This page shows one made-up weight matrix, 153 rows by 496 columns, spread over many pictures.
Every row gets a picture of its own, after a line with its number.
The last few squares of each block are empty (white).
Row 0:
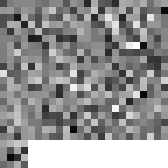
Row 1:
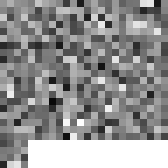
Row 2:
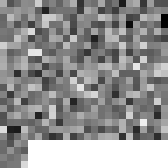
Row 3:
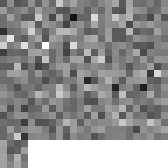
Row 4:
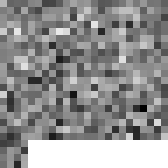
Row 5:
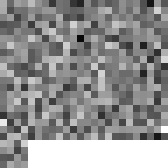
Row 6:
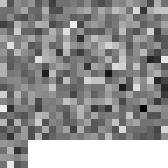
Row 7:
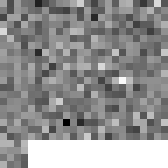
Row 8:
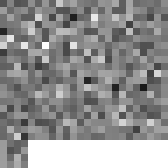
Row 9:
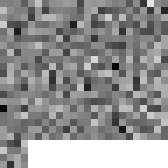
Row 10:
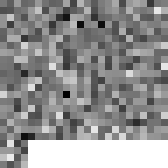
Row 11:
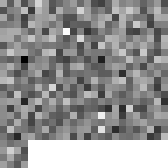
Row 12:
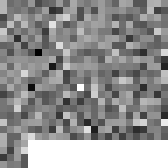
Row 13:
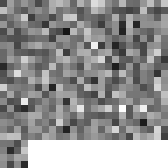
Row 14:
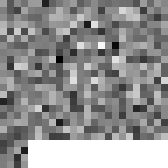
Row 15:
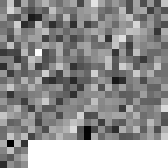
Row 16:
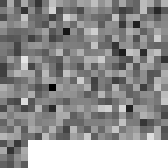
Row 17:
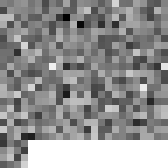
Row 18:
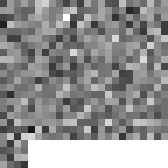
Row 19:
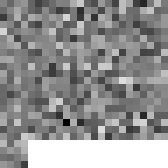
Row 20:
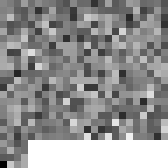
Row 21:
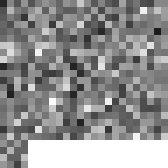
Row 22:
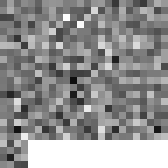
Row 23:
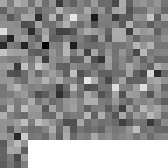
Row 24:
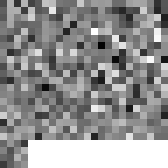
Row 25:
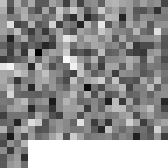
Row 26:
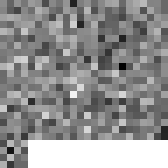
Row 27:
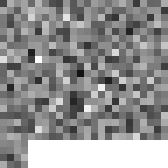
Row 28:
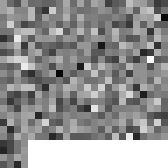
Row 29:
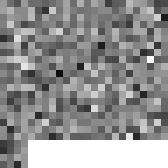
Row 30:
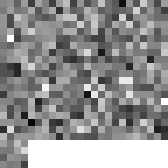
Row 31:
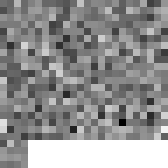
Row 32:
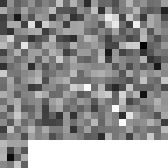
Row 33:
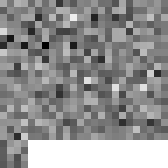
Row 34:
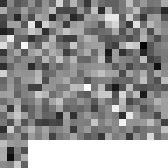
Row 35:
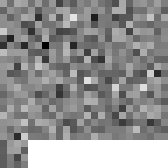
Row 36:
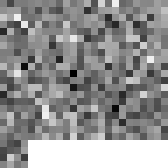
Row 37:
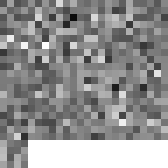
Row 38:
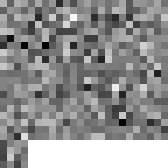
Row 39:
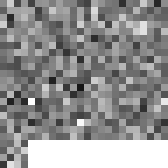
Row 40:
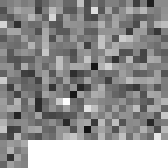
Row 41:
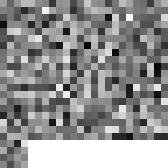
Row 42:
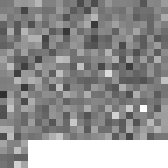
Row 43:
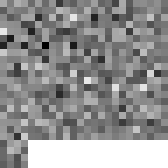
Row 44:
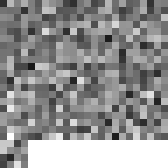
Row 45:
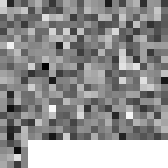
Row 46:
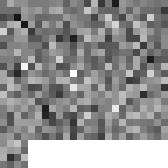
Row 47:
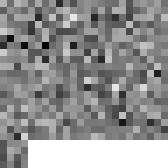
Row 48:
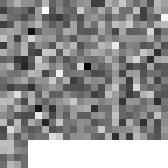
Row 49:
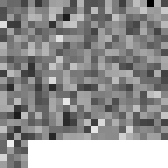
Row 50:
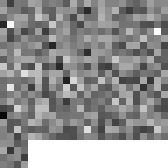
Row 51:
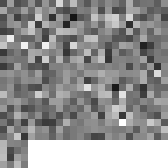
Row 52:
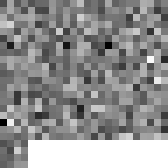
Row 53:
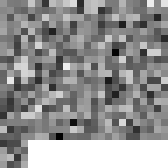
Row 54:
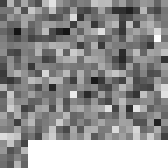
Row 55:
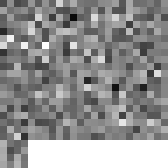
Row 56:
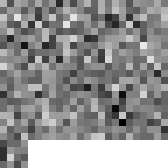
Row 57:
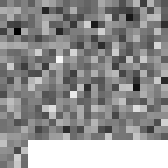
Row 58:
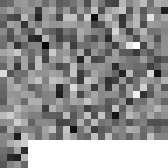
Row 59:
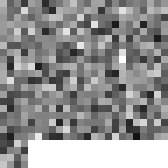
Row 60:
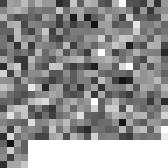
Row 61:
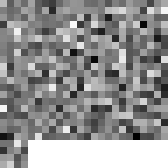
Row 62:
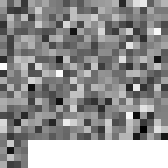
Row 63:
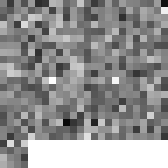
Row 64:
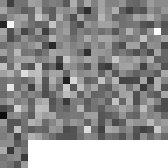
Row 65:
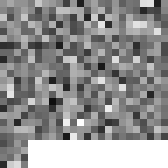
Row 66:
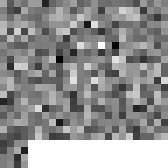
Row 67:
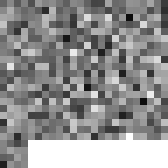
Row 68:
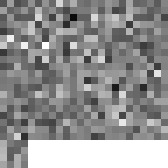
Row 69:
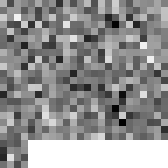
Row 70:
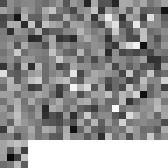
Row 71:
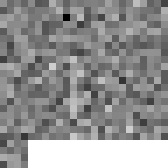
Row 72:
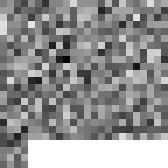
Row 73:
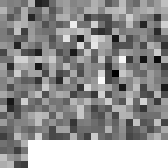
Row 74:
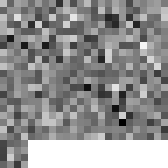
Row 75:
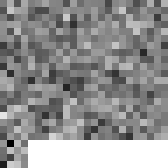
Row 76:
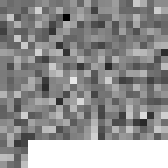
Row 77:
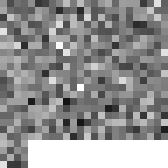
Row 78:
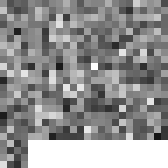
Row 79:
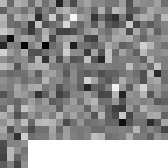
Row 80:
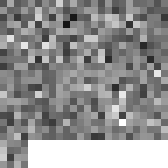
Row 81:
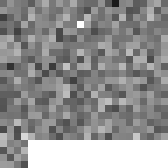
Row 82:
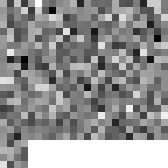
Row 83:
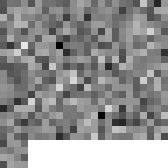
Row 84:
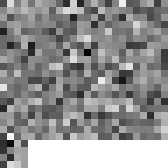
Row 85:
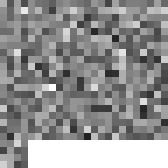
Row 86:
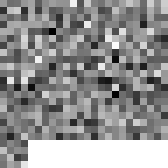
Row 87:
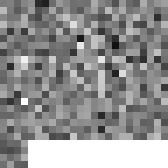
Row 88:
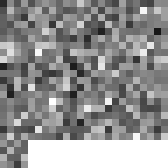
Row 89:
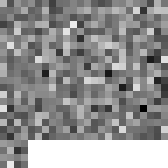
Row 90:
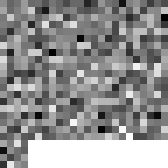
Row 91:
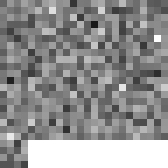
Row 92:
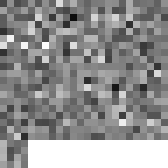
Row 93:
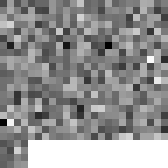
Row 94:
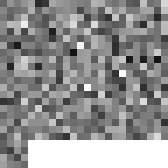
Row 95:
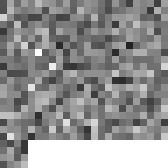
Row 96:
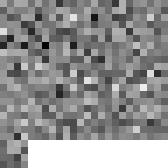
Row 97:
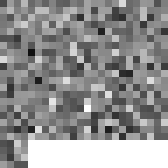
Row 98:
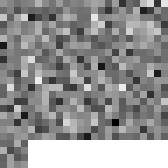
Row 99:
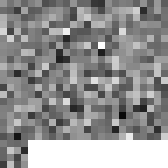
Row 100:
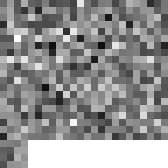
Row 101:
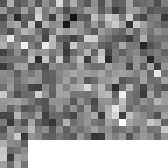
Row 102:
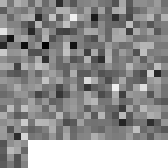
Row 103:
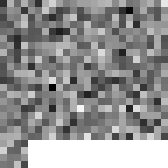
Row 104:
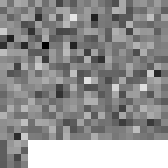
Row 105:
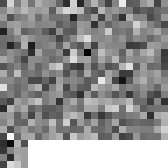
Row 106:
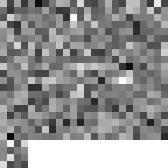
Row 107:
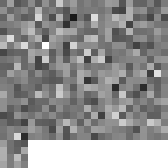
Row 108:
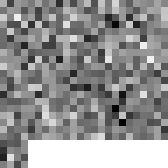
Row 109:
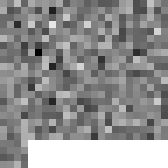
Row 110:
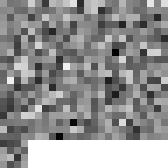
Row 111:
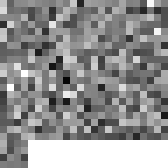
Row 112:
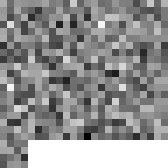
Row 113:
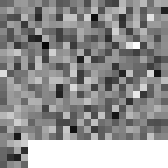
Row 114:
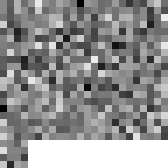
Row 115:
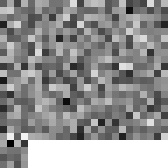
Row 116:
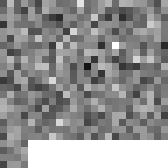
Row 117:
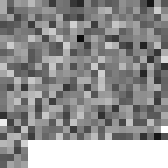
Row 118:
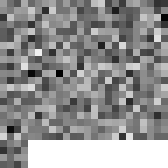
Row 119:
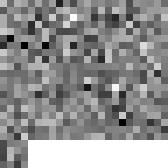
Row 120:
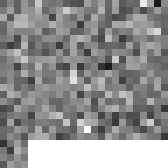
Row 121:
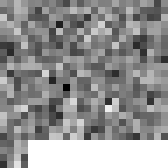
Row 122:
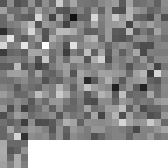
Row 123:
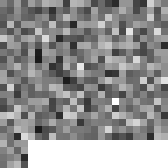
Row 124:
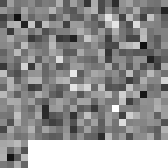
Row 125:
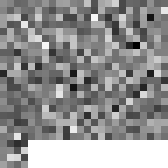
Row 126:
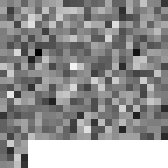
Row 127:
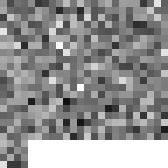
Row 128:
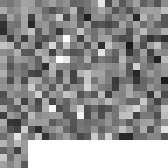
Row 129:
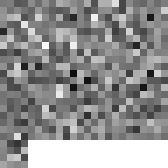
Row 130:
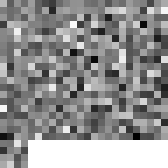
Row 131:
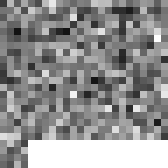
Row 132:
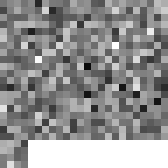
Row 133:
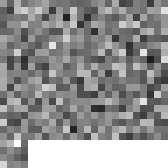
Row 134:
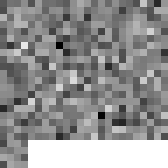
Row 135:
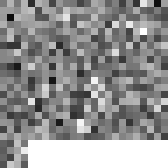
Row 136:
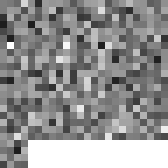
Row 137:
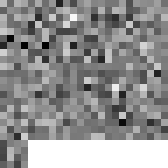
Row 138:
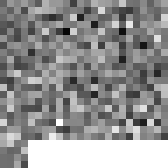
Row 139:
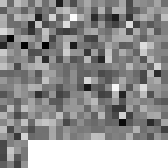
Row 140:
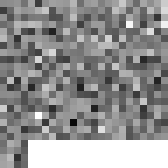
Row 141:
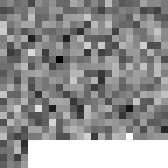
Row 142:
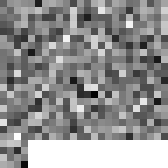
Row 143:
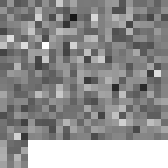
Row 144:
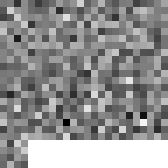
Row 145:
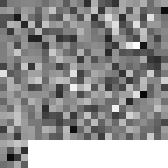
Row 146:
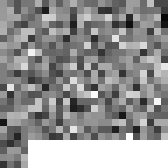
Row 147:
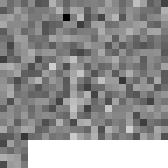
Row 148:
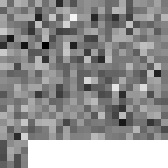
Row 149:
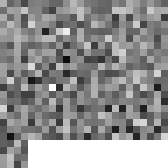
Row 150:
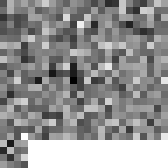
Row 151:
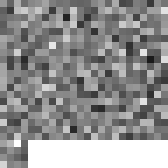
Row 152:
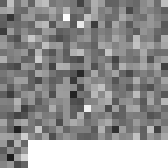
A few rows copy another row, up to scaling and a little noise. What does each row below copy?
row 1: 65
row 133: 151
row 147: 71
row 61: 130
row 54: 131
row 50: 64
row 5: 117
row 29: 28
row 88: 21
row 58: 113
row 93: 52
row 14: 66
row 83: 134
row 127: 77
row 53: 110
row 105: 84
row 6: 89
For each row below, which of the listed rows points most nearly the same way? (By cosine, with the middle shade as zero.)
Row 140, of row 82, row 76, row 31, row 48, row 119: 48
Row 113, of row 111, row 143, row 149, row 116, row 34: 34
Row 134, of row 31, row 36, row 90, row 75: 31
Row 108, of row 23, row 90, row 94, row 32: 23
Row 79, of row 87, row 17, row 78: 17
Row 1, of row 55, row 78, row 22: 55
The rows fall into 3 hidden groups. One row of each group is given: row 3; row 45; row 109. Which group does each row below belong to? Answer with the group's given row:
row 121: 109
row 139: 3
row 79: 3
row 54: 45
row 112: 109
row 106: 109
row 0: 3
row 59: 45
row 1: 109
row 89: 45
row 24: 45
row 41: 45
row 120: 109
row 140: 45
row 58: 3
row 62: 109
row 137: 3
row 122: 3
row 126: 109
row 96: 3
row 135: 109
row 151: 45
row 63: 109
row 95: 109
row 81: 109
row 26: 109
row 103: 45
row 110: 45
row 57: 45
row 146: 45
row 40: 109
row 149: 45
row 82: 45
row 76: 109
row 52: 45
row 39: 109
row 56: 3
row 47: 3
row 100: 45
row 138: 45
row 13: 45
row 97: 109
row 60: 109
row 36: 3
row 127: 109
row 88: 109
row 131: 45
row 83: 109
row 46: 3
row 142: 45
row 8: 3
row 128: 45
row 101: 3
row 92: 3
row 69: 3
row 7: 109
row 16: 45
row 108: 3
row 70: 3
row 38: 3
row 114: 45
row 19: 109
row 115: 109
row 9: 45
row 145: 3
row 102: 3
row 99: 45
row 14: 45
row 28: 45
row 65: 109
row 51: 3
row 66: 45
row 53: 45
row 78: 109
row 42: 45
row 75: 109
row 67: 45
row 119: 3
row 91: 45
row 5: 45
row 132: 45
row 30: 109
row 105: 109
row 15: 109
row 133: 45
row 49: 109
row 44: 45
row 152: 109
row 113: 3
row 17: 109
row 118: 45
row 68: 3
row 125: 3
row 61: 45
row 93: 45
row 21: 109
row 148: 3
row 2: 45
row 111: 109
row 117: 45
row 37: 3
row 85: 45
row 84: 109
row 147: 109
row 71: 109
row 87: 45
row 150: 109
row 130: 45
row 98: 109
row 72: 45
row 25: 109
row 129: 3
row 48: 45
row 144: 109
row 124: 3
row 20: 45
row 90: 45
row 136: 45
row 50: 109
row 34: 3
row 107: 3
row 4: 45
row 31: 109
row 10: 109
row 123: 109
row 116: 45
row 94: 45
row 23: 3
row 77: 109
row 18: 109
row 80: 3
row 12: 109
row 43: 3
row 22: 109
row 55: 3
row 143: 3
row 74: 3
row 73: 45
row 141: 45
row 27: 109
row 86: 45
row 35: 3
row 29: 45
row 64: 109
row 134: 109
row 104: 3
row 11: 45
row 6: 45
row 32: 3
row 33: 3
